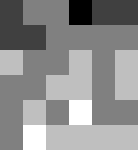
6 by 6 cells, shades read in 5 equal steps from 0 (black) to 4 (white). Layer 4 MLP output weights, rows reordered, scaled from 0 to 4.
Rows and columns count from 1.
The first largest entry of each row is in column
2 3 1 3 4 2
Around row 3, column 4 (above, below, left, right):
2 3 2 2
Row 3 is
3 2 2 3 2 3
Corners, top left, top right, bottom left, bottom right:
1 1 2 3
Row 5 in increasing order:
2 2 2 2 3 4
